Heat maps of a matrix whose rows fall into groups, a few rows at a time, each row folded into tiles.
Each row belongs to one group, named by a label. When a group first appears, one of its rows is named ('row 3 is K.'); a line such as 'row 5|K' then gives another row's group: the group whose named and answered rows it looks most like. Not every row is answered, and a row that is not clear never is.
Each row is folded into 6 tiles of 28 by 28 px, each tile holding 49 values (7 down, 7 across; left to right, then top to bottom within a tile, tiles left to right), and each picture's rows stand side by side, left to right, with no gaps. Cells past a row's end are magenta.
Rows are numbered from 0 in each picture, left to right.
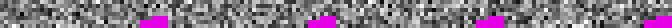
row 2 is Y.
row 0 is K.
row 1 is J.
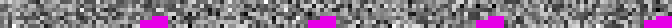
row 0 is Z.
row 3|J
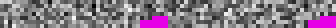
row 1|J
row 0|Z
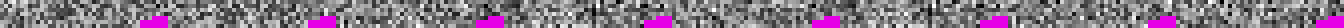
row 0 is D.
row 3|K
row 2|Z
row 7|Y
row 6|Z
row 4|Y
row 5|K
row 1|D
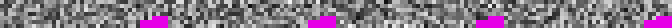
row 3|J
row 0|J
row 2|K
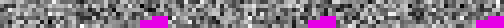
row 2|Z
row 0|Z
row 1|Y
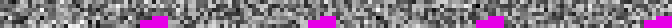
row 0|K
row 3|J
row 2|Y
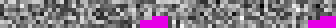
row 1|Z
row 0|D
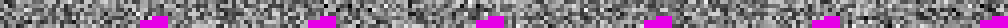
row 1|D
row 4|J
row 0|J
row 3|Z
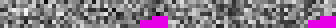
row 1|D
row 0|Z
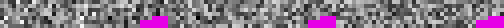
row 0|Y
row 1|J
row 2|D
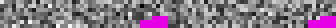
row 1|J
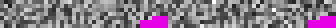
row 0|J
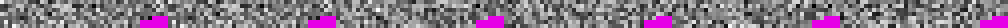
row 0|Z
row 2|Y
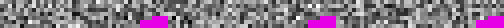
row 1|K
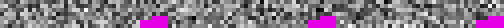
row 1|Z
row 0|D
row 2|K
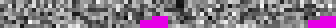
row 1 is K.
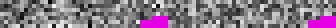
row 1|D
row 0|K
